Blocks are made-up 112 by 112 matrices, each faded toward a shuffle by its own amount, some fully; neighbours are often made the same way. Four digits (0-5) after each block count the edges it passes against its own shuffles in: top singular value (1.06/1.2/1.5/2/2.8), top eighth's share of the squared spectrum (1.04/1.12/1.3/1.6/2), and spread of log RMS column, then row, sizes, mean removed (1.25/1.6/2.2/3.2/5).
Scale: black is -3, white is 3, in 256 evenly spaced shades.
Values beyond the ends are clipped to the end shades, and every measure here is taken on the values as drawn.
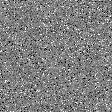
2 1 0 0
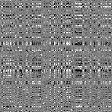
5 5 4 4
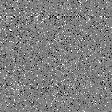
4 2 1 1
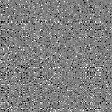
5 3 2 3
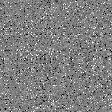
4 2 1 1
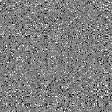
4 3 1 2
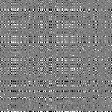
5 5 4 4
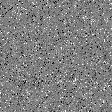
2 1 0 0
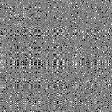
5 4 3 3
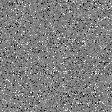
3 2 0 1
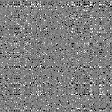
5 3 2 3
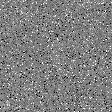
2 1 0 0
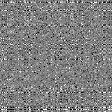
5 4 3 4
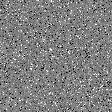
1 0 0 0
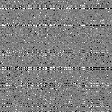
5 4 2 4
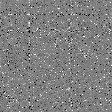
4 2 1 1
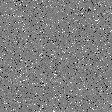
0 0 0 0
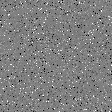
0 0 0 0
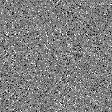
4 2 1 1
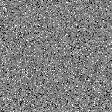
3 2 0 1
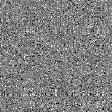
4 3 1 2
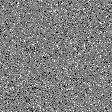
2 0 0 0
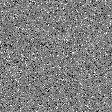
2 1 0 0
